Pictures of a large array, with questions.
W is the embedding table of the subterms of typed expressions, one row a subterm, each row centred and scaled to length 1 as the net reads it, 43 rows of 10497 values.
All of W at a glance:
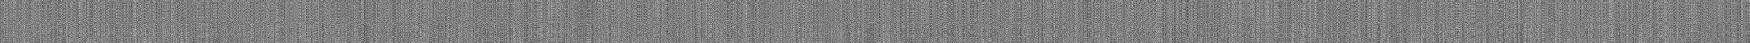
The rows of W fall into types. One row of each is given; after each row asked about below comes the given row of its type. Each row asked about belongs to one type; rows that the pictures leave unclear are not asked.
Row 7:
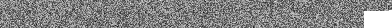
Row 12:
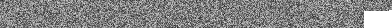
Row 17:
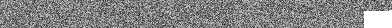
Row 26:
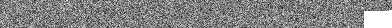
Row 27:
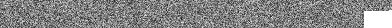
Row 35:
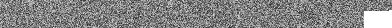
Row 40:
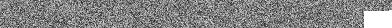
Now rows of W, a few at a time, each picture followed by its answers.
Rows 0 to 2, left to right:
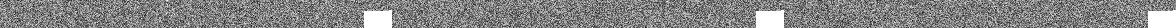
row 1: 7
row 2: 27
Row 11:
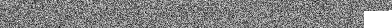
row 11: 27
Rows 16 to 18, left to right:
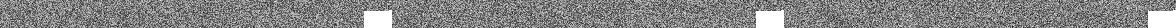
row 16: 7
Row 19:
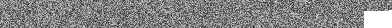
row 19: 7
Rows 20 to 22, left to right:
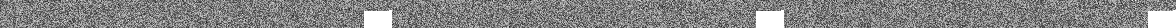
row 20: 26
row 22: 40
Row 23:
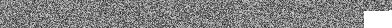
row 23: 17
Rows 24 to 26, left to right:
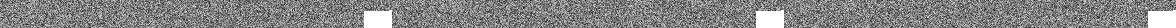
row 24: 35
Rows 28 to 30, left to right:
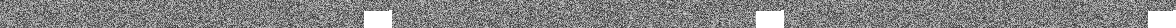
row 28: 12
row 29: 35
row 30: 12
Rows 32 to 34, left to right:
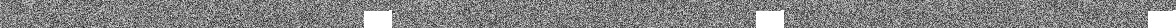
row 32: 35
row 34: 7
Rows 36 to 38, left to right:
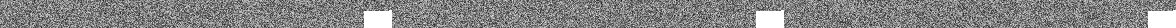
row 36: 17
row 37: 35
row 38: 40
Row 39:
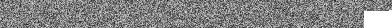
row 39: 12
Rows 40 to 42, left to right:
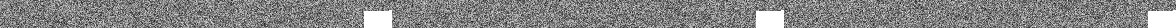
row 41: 12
